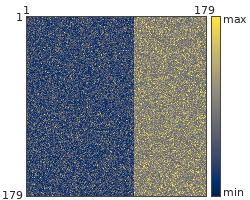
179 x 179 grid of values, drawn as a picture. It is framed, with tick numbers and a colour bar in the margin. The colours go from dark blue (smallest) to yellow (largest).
On average the colour sits 40% of the way up the scale. No regular stripes run through it. The right part is higher, past a seam about 60% of the way across.
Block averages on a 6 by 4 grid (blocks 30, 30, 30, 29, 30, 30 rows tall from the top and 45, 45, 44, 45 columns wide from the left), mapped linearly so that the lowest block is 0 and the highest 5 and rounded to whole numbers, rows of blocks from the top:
0035 | 0035 | 0035 | 0035 | 0035 | 0035
